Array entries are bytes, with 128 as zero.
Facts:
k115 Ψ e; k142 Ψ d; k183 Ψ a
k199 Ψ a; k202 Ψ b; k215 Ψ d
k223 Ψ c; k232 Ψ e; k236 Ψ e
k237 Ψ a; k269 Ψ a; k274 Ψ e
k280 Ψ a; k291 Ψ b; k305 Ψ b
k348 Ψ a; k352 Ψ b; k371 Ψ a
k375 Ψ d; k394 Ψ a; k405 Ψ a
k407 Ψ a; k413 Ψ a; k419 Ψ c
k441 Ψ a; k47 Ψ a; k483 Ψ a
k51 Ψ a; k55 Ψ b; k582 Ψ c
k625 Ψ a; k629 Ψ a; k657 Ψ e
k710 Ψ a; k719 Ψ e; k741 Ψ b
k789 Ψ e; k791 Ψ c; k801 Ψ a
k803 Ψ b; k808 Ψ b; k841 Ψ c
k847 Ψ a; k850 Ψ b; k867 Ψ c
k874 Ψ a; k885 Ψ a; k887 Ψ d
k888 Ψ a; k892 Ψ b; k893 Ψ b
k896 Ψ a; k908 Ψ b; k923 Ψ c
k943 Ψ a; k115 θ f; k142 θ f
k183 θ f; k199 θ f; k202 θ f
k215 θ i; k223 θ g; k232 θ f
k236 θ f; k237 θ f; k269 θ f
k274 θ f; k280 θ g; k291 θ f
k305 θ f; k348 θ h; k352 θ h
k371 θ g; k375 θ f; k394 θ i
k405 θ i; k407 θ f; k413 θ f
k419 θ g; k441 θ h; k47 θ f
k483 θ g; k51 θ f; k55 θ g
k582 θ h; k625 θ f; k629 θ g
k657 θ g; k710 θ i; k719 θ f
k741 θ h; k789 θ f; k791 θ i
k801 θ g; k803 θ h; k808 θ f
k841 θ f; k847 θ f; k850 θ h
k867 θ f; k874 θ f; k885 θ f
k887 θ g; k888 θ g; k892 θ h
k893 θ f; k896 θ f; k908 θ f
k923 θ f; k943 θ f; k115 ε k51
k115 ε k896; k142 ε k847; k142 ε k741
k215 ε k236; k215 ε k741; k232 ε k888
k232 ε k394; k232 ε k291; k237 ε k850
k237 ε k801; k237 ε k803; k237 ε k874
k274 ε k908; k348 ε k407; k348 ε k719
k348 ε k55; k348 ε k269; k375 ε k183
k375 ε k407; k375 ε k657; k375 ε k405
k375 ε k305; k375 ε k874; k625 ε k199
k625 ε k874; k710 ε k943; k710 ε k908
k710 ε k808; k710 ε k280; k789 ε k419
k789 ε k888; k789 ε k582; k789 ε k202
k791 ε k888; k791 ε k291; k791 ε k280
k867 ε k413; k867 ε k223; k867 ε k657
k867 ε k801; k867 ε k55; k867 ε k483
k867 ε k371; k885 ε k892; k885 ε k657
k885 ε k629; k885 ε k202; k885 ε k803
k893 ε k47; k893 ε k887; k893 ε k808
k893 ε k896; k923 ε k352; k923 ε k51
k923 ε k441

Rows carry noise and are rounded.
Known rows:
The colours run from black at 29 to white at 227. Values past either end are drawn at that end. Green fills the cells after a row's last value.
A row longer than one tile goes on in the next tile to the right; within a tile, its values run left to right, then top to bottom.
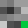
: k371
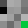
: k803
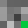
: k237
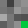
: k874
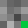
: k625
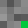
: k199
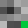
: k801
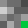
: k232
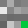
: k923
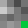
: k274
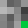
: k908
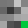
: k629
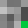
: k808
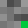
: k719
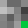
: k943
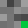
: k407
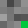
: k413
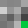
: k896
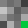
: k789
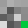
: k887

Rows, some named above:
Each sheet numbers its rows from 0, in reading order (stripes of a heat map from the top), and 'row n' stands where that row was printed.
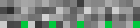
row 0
k55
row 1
k280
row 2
k789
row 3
k896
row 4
k47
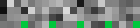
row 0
k741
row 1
k51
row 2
k791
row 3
k629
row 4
k625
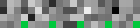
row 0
k582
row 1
k710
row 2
k419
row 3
k893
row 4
k803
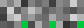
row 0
k394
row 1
k789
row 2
k888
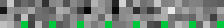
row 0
k348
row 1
k142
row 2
k291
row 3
k850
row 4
k741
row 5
k629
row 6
k115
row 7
k237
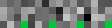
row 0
k885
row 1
k142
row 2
k405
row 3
k215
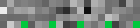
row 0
k923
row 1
k841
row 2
k657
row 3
k892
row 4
k202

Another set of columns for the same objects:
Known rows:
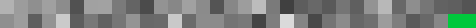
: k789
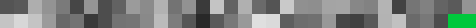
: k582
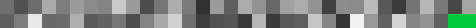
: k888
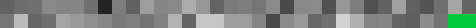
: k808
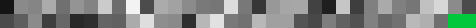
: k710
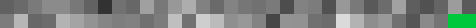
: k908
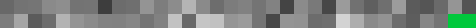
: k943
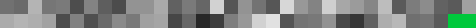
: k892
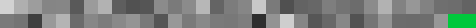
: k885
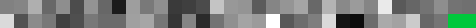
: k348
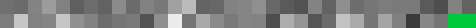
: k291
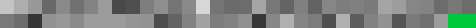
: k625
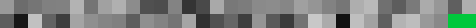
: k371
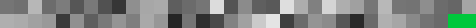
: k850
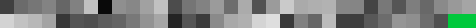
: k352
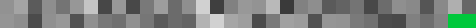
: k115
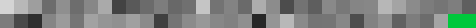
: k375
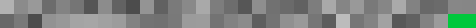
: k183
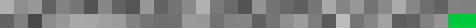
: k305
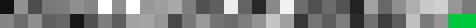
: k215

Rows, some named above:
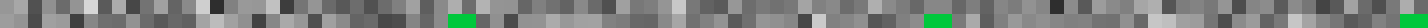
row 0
k923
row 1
k199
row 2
k47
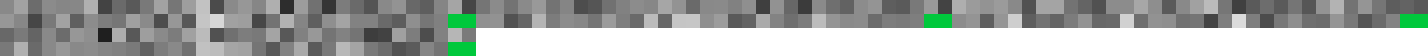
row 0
k893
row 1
k274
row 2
k789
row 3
k896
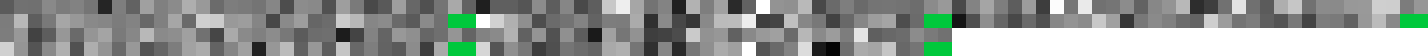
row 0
k808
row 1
k741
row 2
k405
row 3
k142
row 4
k348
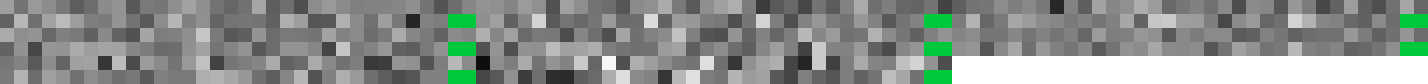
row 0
k202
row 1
k232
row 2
k808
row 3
k199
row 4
k874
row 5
k841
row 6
k51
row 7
k710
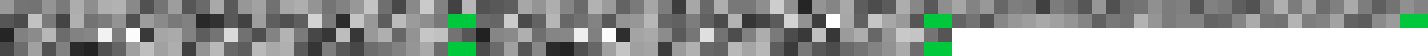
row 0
k629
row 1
k280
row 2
k407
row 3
k791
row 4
k791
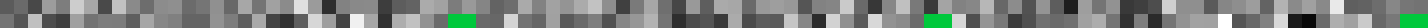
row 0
k887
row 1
k419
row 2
k348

